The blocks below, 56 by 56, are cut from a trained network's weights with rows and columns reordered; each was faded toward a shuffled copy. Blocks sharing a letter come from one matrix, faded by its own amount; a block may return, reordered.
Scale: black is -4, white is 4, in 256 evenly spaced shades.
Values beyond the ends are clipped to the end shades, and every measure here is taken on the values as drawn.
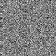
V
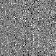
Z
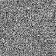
V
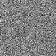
V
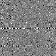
Z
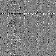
Z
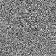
V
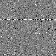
Z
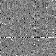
Z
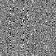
Z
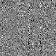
Z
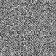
V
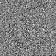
V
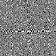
Z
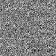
V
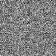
V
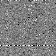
Z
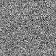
V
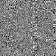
Z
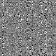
Z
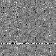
Z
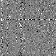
Z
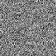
V
